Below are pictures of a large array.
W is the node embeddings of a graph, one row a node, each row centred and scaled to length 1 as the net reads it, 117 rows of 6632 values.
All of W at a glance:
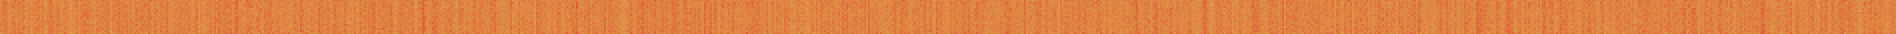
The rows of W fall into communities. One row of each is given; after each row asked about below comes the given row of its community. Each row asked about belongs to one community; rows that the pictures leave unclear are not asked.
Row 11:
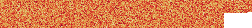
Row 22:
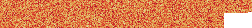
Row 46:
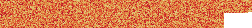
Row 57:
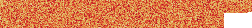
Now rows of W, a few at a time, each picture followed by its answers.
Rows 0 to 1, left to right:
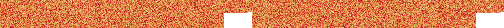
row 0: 46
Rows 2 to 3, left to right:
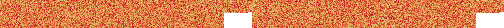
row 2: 22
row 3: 11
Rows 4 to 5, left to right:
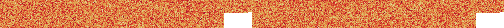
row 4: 46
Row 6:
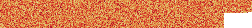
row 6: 46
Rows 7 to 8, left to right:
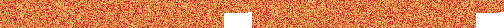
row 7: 57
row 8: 11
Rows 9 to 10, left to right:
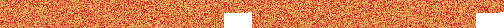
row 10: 11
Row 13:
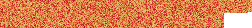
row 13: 22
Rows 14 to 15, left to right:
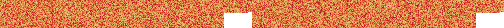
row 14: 22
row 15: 22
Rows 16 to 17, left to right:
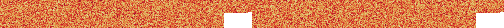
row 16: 11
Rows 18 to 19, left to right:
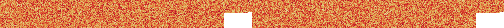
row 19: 22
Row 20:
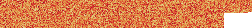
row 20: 22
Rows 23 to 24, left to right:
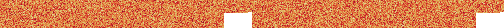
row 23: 46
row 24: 22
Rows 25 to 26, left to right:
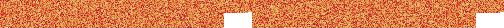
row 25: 46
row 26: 11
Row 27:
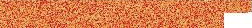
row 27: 22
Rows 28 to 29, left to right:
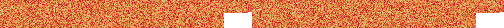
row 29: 11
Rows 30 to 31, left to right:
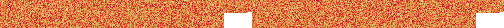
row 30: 11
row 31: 57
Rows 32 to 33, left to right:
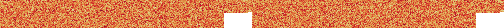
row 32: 46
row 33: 46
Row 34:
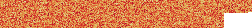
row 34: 57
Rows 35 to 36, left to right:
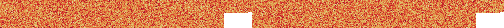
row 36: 57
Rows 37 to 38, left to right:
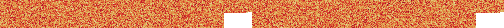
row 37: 11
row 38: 46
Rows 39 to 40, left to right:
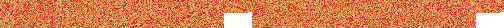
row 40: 46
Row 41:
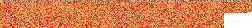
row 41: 11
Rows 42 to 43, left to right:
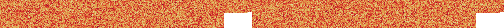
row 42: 57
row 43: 11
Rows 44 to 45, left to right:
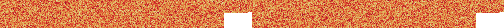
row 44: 22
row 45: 11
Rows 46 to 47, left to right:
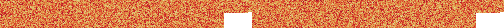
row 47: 57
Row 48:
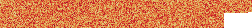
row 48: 57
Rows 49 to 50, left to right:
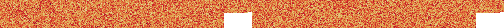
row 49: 22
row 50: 22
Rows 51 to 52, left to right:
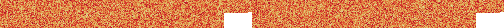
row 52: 11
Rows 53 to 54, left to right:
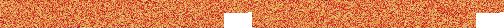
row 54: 22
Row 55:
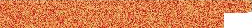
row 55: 46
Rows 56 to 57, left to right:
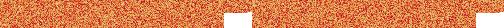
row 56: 11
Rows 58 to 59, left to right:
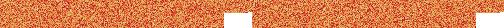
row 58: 22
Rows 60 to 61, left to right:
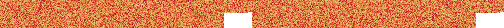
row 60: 22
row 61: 46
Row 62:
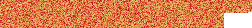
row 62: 57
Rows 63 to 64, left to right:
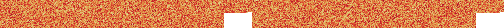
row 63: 11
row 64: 22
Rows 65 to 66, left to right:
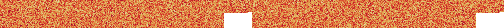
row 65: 11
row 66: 11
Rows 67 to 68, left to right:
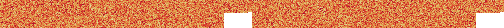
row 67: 46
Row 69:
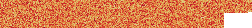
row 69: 46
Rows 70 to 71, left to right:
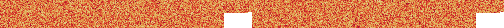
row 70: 11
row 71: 22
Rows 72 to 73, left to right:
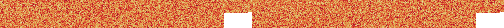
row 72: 57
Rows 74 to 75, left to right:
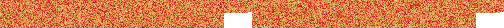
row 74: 22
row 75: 57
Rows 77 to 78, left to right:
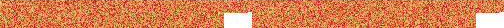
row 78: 11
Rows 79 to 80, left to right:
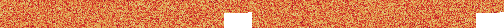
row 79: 22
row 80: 22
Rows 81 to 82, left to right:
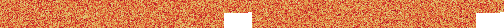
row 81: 22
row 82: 46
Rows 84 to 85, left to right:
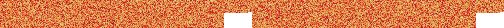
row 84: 22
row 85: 57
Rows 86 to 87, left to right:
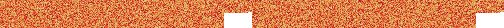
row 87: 46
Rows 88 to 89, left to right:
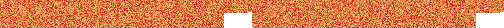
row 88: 11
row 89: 46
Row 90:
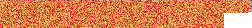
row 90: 57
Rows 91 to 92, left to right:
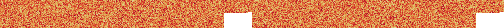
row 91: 11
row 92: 22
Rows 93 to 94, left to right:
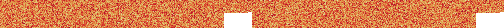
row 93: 22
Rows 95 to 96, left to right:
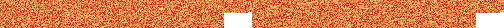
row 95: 22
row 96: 46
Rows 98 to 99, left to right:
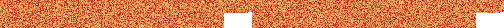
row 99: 22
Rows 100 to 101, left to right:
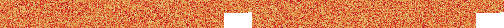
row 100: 46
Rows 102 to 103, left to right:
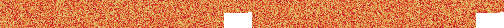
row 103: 11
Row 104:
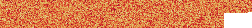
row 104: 57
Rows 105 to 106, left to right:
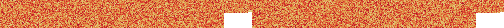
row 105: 46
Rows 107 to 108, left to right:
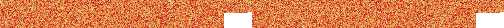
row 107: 57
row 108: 57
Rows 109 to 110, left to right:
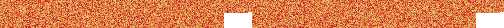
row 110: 57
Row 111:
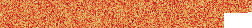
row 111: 22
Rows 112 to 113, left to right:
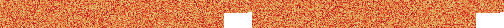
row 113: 57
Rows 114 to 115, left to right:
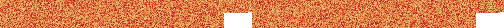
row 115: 11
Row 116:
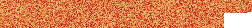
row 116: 11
